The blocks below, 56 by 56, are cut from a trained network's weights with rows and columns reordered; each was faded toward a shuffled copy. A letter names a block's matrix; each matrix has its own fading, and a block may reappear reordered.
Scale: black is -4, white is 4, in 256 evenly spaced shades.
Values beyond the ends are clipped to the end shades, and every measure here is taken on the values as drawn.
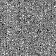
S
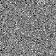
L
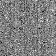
S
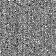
S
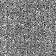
S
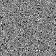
L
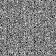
S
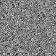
L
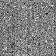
S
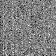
S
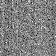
S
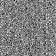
S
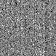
S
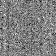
S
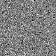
L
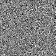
L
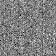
S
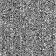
S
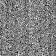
S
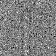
S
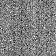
S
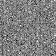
S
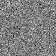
L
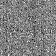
S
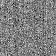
S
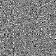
L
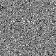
L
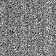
S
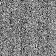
S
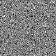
L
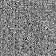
S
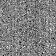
S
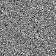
L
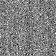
S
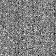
S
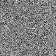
L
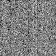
S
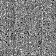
S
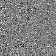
L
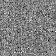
S
